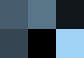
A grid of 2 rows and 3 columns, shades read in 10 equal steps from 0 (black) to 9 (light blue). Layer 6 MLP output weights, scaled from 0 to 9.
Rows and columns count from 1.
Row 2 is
3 0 9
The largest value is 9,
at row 2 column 3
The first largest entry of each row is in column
2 3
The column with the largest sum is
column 3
